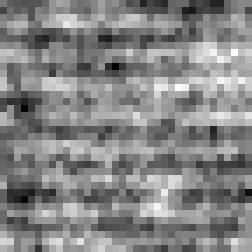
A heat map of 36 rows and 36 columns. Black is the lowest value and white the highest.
Stripes: horizontal, repeating 8 times. Histogram: bell-shaped. Grain: streaks across. Odd rows or columns: none. Slope: none.
